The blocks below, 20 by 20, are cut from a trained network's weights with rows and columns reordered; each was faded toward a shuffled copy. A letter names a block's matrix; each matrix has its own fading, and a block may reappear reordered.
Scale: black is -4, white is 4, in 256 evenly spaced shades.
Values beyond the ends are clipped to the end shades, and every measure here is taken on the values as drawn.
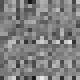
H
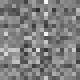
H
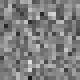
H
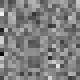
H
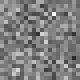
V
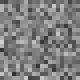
V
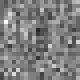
V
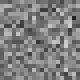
V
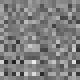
H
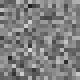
V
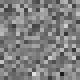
V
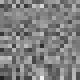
H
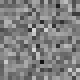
V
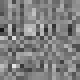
H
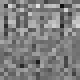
H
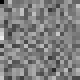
H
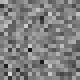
V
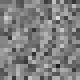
V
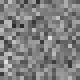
V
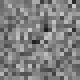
V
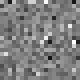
V
